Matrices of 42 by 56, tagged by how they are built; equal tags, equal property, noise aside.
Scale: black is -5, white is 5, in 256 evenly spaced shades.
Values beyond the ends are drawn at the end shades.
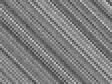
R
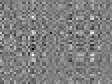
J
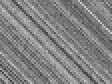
R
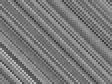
R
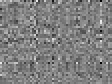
J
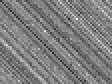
R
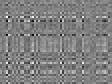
J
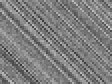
R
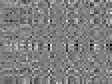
J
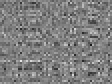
J
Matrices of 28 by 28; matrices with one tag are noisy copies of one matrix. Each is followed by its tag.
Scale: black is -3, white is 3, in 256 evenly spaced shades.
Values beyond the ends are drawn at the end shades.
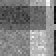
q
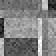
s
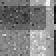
q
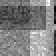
q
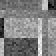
s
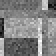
s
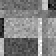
s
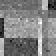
s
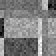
s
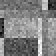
s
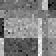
s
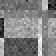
s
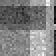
q
